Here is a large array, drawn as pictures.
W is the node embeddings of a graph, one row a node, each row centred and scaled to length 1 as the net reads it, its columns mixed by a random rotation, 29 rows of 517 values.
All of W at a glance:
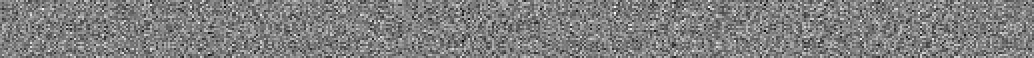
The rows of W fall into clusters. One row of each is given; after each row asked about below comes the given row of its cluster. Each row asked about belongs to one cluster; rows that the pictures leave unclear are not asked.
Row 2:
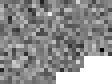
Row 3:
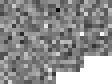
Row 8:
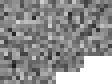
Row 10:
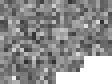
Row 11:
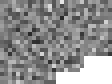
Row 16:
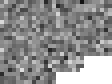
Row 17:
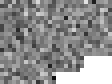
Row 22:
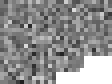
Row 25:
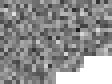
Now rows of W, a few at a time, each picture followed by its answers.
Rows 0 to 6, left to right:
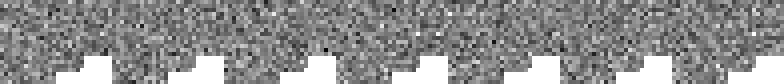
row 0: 3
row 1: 22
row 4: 17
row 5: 22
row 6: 3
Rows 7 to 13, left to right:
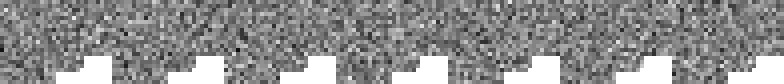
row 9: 17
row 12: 25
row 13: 16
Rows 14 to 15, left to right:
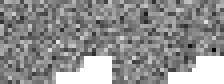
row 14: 25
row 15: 2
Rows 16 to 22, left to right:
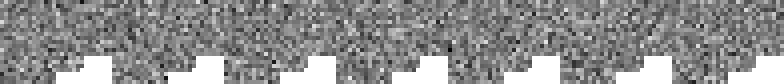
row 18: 11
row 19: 10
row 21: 8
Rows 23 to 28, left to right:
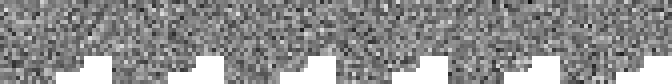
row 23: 8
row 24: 2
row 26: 11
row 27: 16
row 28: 22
